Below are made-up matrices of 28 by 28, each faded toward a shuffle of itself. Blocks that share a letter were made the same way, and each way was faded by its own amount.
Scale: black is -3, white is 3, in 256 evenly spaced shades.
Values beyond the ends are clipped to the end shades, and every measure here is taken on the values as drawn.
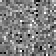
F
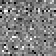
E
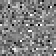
E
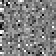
F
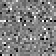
E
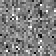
F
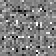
E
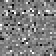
E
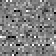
E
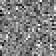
F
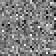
F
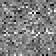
E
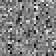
F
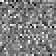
E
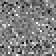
E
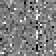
F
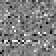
E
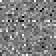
E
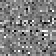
E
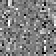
F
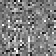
F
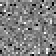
E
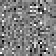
F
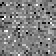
E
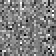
F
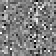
F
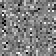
F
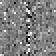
F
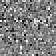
E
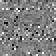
E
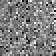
F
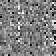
F
